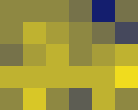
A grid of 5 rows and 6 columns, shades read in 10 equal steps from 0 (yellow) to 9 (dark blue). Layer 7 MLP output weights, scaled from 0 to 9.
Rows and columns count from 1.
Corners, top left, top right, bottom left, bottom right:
4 5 4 4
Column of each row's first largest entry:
5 6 1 1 4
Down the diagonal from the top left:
4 2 2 2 2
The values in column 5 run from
2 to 9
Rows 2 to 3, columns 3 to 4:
3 4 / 2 4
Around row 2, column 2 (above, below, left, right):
4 3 4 3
